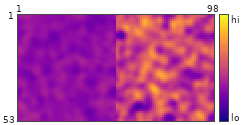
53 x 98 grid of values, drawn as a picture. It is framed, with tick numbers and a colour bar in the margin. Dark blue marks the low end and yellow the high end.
It is made of 1 by 2 panels. Panel 1,1: low, blotchy, faint in contrast. Panel 1,2: middling, blotchy, strong in contrast.
